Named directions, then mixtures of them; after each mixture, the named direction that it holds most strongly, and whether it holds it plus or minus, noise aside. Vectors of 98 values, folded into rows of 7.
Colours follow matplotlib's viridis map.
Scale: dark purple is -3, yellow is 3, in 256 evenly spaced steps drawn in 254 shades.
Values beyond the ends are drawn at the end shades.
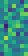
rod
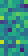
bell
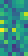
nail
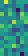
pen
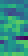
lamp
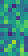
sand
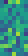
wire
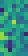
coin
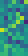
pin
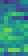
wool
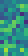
bell, minus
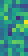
sand, plus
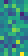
pen, minus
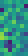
coin, plus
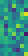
rod, plus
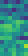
lamp, plus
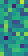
rod, minus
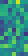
wire, plus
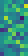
pin, minus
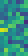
pin, plus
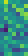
rod, plus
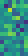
sand, minus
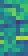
lamp, minus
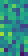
sand, minus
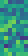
wire, minus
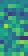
lamp, plus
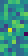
wire, plus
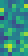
coin, minus
